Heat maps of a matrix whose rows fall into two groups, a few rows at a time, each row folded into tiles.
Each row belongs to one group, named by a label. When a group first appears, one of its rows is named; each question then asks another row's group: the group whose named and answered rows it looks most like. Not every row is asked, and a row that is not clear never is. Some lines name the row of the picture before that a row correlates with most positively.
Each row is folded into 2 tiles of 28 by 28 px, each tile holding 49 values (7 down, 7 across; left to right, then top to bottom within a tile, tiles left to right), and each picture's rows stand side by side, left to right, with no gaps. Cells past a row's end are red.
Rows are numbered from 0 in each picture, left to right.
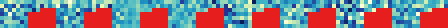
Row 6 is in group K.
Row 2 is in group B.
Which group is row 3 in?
B
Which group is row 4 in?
B
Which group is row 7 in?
K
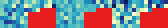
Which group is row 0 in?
K
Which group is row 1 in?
B
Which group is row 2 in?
K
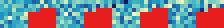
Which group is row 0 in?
B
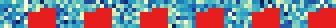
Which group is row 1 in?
B
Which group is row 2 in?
K
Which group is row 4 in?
B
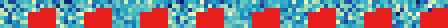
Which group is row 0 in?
K
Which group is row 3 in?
K
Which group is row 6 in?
K
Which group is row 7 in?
B
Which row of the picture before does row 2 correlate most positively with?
0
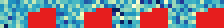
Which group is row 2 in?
B
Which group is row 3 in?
K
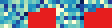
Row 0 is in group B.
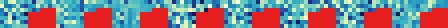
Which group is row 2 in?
B
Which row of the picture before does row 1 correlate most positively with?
1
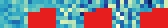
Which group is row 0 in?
B
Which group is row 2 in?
B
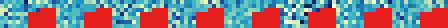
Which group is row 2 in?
K
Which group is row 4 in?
K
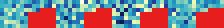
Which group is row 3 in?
B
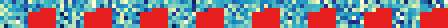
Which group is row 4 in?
K
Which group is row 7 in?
B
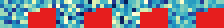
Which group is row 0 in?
K
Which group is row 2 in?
K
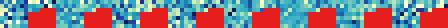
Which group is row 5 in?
B
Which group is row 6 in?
B
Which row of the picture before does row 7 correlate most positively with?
0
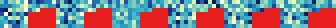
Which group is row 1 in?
K
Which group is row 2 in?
B
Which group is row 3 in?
B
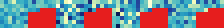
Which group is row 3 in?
B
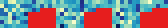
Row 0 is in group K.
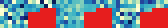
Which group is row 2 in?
B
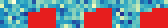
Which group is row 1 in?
B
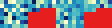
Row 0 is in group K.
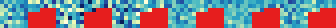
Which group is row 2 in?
K
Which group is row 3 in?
K
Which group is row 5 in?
K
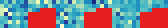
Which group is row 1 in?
B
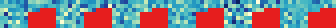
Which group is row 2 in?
K
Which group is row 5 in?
B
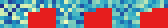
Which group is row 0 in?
K
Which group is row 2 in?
K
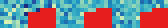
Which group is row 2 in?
B
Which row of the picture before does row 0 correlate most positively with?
1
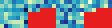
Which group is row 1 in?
K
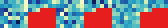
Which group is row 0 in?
B
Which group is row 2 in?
K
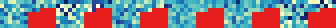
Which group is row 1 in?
K
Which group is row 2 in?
K
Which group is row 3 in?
K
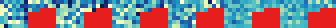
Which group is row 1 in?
K
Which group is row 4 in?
K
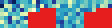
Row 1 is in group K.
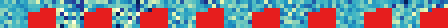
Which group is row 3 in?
B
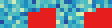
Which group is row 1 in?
K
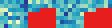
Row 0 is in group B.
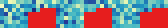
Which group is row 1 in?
B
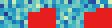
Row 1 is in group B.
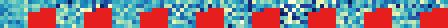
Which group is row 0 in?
B
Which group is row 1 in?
K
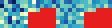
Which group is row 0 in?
K
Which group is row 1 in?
K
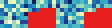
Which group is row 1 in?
K
